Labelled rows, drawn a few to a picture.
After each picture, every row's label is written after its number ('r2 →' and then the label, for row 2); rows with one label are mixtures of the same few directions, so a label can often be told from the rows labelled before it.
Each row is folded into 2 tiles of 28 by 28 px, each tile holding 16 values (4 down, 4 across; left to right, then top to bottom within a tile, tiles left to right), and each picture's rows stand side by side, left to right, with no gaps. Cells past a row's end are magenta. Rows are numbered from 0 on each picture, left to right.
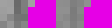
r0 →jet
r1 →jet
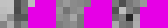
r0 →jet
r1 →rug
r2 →rug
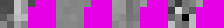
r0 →jet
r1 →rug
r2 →jet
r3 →rug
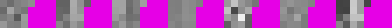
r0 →rug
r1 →jet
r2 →jet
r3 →jet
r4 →rug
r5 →rug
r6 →jet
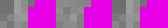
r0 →jet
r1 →rug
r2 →jet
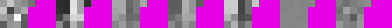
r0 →rug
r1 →jet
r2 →jet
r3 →jet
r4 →jet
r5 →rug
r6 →rug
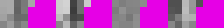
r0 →jet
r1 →jet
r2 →rug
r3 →jet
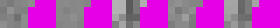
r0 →rug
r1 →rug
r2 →jet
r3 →rug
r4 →jet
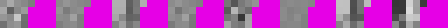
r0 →rug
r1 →rug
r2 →jet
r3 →rug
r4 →rug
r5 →rug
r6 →jet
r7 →jet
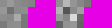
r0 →rug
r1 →rug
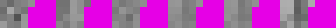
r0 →rug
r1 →jet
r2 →rug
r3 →jet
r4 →jet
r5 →jet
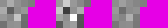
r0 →rug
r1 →rug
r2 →rug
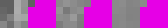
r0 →jet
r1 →rug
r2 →jet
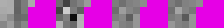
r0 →jet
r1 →rug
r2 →rug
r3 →rug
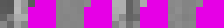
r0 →jet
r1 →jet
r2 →jet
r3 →jet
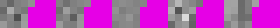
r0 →rug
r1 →rug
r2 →rug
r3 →rug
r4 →jet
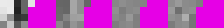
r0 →jet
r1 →jet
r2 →rug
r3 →rug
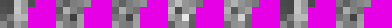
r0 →jet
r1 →rug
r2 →rug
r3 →rug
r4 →rug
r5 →jet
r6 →rug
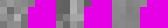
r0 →rug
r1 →jet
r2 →jet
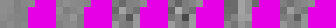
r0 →jet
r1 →rug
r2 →rug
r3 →rug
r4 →jet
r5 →rug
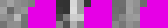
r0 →rug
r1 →jet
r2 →jet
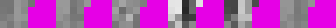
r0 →jet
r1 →jet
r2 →rug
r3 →jet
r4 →jet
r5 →jet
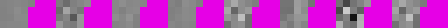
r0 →jet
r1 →rug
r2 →rug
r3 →jet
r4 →rug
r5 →jet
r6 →rug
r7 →rug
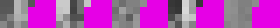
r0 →jet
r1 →jet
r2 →rug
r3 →jet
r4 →jet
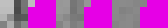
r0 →jet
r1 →jet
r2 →rug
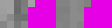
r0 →jet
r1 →jet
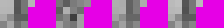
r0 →jet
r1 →rug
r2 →jet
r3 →jet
